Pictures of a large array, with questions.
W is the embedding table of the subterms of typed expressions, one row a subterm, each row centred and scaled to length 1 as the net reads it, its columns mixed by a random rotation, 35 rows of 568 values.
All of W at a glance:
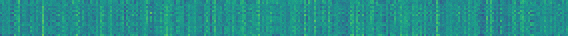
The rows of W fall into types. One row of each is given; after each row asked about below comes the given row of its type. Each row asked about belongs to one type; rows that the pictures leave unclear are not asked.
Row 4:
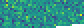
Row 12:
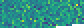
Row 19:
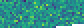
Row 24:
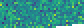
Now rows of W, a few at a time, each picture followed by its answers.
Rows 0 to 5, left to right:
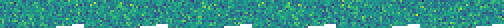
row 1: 19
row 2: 19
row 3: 19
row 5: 24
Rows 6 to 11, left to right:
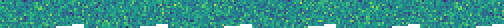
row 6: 19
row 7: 12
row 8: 4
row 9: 12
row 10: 19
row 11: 19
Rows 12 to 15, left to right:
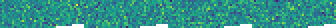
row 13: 12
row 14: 24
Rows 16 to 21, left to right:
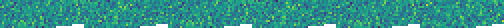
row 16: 12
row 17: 19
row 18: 12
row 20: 12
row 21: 12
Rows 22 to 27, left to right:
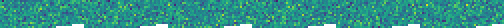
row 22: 24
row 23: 19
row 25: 19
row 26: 12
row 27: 4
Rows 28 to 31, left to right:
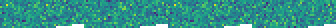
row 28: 4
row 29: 19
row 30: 4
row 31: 12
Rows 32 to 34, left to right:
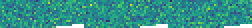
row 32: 12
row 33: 4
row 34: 24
